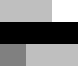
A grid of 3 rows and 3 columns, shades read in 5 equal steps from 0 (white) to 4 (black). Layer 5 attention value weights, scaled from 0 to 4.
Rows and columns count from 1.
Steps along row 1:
same down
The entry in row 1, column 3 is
0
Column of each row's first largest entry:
1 1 1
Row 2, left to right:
4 4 4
